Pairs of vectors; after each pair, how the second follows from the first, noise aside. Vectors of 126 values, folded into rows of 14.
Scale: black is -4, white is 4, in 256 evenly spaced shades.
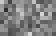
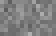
shrunk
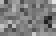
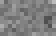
shrunk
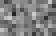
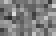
negated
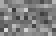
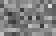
reversed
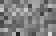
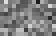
reversed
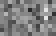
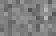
shrunk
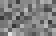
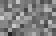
negated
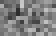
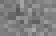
shrunk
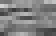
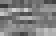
negated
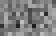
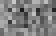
reversed
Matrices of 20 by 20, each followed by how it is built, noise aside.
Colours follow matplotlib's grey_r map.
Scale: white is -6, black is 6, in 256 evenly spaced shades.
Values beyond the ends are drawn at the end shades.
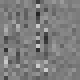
uneven columns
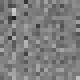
uneven columns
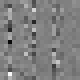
uneven columns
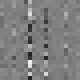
uneven columns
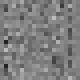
uneven columns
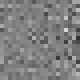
uneven columns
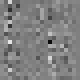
uneven columns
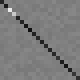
diagonal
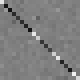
diagonal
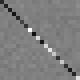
diagonal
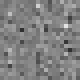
uneven columns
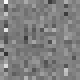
uneven columns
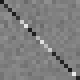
diagonal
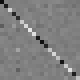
diagonal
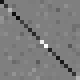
diagonal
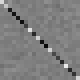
diagonal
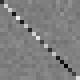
diagonal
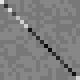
diagonal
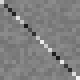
diagonal
